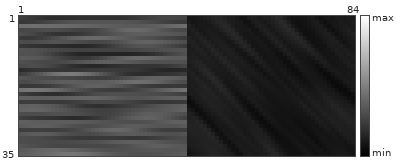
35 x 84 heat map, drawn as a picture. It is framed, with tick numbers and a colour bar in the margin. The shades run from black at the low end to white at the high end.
It is made of 1 by 2 panels. Panel 1,1: low, streaked across. Panel 1,2: very low, slanting down to the right, faint in contrast.
